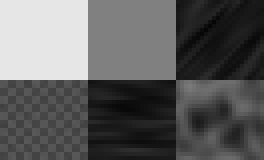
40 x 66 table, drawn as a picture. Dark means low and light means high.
It is made of 2 by 3 panels. Panel 1,1: very high, flat. Panel 1,2: middling, flat. Panel 1,3: very low, slanting up to the right, faint in contrast. Panel 2,1: low, checkered, faint in contrast. Panel 2,2: very low, streaked across, faint in contrast. Panel 2,3: low, blotchy.
